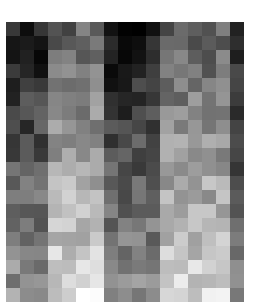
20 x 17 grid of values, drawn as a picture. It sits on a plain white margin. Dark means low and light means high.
Values rise toward the bottom. The ninth with the lowest average is the top middle. Stripes running up and down repeat 2 times from left to right.
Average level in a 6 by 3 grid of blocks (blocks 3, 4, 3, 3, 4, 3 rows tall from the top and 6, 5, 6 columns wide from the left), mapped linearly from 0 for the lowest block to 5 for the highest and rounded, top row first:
102 | 212 | 223 | 423 | 434 | 445
